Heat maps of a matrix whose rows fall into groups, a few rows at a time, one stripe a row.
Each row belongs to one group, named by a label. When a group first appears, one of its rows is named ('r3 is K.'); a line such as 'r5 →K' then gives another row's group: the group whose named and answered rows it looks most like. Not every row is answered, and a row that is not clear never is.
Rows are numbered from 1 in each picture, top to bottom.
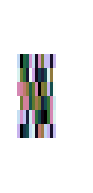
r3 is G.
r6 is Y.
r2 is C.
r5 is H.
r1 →Y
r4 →H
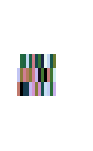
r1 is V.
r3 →Y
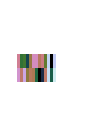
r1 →Y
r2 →G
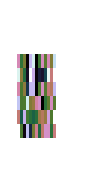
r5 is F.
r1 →C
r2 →C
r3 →C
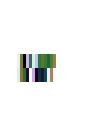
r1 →V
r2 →C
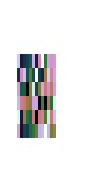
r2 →G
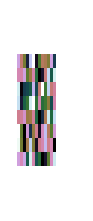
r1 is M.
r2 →G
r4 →Y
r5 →G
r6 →V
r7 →M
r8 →H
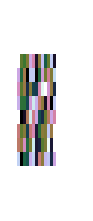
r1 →M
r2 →C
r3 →M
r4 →Y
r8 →Y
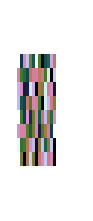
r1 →H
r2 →Y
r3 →M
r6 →G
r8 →M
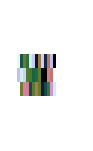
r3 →H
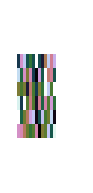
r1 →G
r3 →F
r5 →M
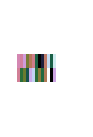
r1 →G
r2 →Y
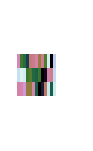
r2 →H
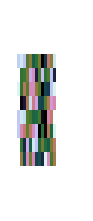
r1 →H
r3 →H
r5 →H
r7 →V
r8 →V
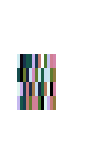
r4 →V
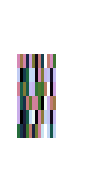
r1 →M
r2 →Y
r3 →Y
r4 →V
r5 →Y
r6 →F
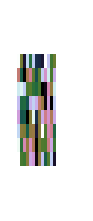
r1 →V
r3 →H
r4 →Y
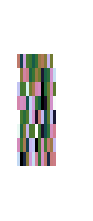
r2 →H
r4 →H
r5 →M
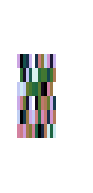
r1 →Y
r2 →V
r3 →H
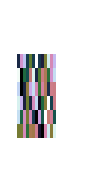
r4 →V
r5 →M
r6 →G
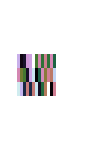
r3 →V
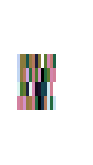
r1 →M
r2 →H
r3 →C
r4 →G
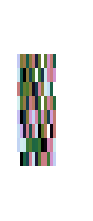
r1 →M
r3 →F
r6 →V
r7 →H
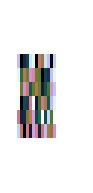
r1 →Y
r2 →H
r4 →C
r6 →V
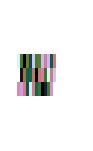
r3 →H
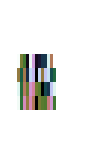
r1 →C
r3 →H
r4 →M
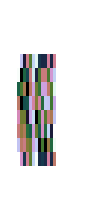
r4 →Y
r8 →V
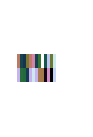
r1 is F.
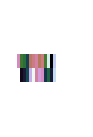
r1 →Y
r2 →Y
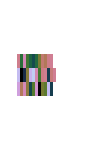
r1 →F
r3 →G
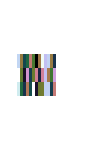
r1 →M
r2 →V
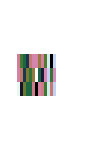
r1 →Y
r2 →V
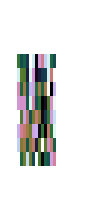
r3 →Y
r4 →H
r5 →H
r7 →M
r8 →H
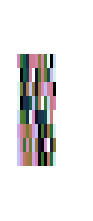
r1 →Y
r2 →C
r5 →C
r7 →V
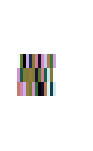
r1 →V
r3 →G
